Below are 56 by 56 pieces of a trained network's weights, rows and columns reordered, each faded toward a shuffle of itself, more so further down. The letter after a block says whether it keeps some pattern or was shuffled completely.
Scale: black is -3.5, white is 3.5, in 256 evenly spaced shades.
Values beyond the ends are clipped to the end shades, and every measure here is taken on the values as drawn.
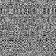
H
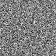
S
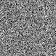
S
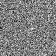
S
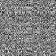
H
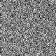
H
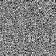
H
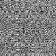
H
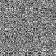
H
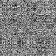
H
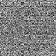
H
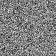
S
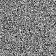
S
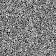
S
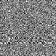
H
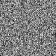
H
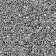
H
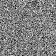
S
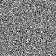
H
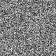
S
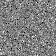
S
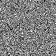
S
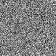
H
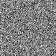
S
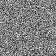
S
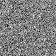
S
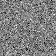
S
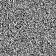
S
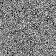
S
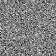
H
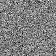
S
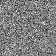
S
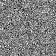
S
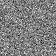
S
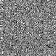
H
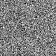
H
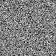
S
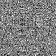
H
